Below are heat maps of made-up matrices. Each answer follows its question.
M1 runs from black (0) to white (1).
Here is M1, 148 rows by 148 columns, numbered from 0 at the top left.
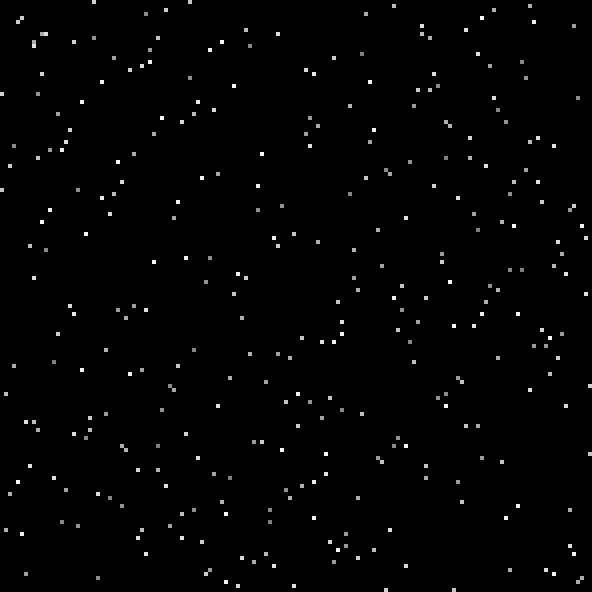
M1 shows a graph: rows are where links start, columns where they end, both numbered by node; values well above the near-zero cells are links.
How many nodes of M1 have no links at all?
0
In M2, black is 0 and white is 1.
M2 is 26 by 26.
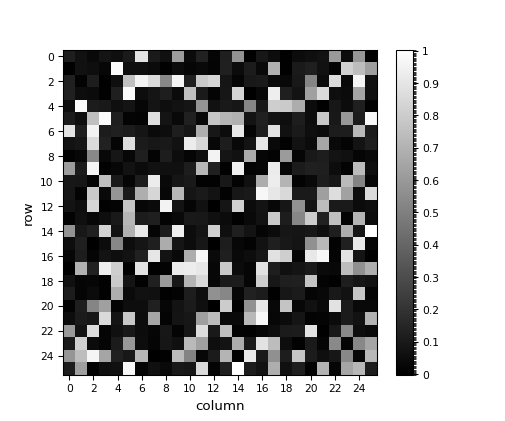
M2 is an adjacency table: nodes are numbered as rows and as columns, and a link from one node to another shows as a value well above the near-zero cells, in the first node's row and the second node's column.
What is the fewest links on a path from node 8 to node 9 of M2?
2
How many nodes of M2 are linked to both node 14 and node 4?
0
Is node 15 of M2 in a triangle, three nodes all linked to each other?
no
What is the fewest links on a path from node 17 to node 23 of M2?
1
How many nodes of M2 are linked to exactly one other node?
0
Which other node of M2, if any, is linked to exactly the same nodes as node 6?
node 9
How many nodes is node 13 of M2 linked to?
6
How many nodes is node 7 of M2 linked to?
6
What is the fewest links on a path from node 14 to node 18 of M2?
3
